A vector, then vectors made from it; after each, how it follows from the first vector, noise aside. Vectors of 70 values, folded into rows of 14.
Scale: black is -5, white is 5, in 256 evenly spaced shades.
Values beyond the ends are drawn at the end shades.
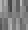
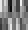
scaled up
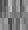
negated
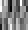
scaled up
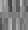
copied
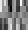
scaled up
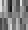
scaled up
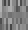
sign-scrambled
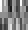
scaled up
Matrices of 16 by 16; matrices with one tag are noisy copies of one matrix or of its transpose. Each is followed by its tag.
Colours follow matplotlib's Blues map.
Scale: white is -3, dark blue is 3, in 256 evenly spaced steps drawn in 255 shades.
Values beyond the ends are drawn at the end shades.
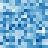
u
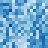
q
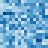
u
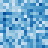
u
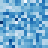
u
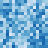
q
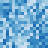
q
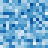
u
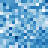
q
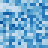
u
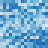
q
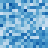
q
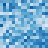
q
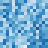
q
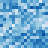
q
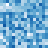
u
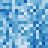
q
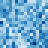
q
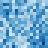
q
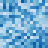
q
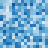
u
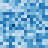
u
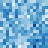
q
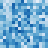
u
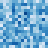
u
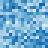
q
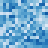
q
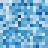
u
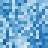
q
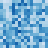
u
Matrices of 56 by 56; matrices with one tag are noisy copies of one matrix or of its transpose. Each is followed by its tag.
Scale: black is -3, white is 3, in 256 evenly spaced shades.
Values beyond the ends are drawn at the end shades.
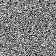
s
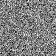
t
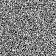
t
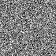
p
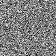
s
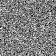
t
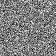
p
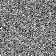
t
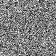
s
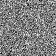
t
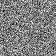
p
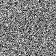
s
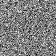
s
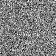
t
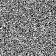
t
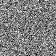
s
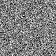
p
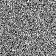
t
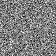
p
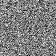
s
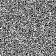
t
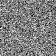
t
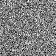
t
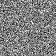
p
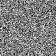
t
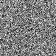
s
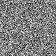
p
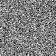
t
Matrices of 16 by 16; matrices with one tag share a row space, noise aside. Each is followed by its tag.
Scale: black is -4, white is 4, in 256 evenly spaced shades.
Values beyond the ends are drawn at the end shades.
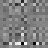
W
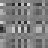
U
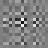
W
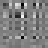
W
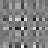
W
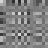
U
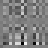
W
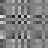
U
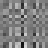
W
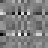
U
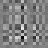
W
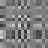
U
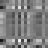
U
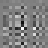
W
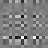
W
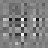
W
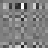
W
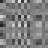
U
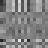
U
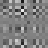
W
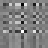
W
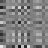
U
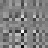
W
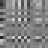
U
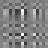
W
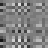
U
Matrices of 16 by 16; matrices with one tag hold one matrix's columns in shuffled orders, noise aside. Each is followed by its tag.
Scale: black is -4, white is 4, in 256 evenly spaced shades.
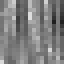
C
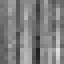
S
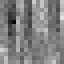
C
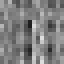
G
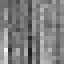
S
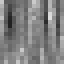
C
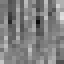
C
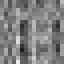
G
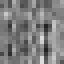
G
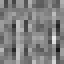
G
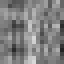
G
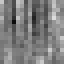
C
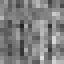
G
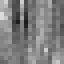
C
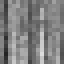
S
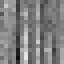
S
